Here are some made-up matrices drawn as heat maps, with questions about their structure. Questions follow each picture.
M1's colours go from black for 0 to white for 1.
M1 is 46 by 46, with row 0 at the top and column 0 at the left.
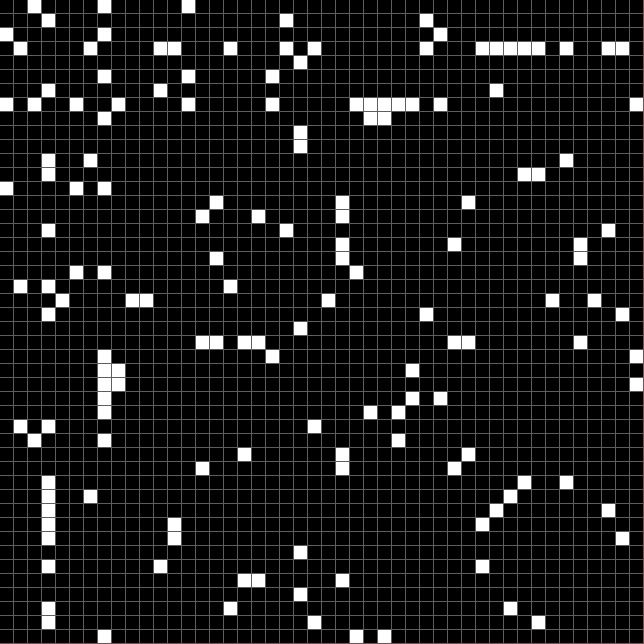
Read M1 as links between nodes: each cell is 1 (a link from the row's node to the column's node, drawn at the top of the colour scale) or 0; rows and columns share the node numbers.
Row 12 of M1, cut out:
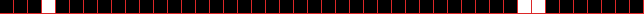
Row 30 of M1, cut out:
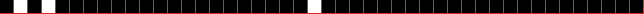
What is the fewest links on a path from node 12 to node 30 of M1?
2
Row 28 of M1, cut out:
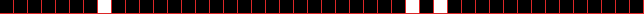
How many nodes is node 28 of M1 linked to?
3
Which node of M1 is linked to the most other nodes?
node 3
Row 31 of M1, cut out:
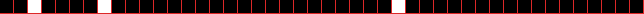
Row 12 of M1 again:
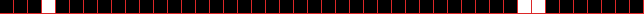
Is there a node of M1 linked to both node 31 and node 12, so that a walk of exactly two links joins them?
no
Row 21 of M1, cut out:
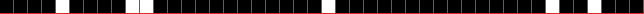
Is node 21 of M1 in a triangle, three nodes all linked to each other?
no
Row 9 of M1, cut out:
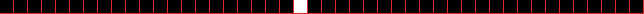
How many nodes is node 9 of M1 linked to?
1
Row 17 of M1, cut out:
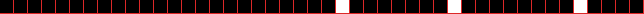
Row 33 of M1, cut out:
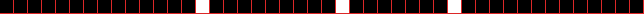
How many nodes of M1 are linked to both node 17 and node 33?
2
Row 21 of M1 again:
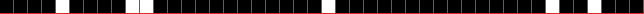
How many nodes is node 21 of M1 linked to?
6
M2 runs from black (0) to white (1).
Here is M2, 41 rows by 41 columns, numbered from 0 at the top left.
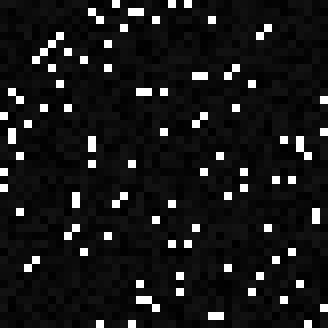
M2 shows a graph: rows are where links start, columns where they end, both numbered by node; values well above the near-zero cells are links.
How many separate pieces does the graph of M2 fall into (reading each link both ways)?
4
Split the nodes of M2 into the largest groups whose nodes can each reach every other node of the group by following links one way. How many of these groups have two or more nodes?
4
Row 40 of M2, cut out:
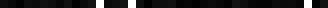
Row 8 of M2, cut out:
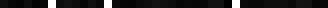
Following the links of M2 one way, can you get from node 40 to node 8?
no
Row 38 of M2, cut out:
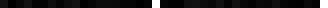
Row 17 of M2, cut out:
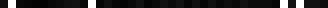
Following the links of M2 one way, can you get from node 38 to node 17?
yes
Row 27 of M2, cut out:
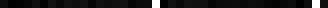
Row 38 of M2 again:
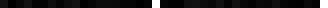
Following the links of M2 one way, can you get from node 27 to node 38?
yes
